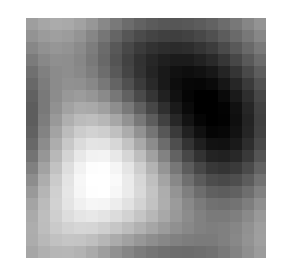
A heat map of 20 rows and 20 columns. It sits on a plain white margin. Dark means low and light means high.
Average level on the scale: 50%. Mirror symmetry: none. Ninth with the lowest average: middle right. Ninth with the highest average: bottom left. Roughest part: centre. Lone odd cells: none.
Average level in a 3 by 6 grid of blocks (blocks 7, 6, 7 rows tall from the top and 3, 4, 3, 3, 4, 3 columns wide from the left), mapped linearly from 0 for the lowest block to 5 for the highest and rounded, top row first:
3 3 1 0 0 2 / 3 5 4 2 0 1 / 4 5 4 3 2 3
